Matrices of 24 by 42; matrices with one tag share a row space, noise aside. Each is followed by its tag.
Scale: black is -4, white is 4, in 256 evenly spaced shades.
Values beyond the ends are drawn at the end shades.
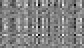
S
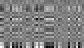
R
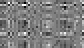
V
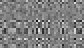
S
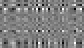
S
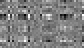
V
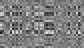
R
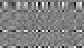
S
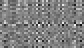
S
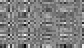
V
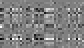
R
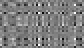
S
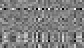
S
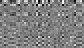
S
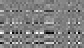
R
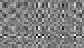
S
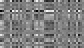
R
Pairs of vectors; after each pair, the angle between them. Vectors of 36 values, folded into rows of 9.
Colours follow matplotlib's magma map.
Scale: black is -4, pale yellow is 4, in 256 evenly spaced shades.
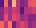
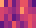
nearly opposite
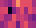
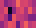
nearly parallel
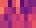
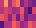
partly aligned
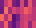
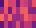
partly aligned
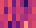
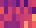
partly aligned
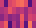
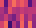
nearly parallel
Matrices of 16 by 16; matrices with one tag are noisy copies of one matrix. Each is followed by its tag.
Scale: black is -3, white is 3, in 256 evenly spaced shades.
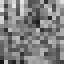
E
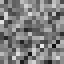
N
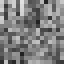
E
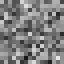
N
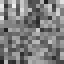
E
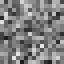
N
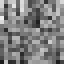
E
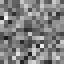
N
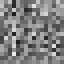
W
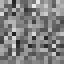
W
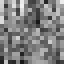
E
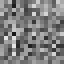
W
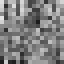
E
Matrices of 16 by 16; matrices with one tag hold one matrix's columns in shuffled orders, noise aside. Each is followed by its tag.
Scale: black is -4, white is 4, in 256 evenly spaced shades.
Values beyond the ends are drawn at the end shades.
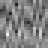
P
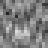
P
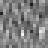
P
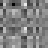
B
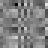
B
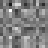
B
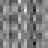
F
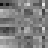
B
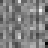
F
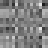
B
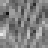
P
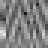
P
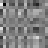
B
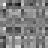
B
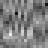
P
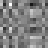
B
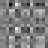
B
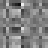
B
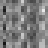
F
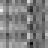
F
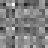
B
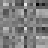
B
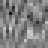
P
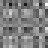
B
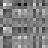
B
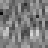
P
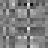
B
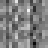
F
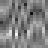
P
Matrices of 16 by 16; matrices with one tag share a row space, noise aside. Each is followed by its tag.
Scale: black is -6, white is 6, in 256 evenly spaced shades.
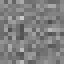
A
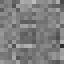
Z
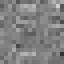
Z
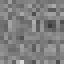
A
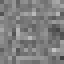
Z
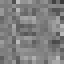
Z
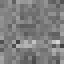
Z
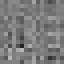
A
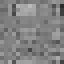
Z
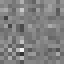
A
